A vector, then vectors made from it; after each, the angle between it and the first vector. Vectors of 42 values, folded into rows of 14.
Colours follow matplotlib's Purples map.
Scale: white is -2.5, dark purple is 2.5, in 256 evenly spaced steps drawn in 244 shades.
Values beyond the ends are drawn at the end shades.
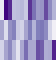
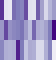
nearly opposite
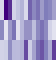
nearly parallel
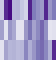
nearly parallel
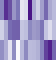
partly aligned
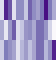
nearly parallel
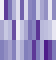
partly aligned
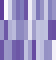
nearly opposite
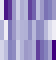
nearly parallel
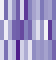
orthogonal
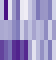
orthogonal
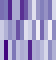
orthogonal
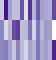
partly aligned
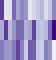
nearly opposite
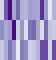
partly aligned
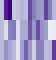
nearly parallel
